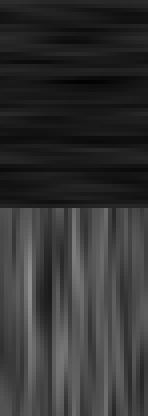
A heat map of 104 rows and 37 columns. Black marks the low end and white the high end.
It is made of 2 by 1 panels. Panel 1,1: very low, streaked across, faint in contrast. Panel 2,1: low, streaked downward.
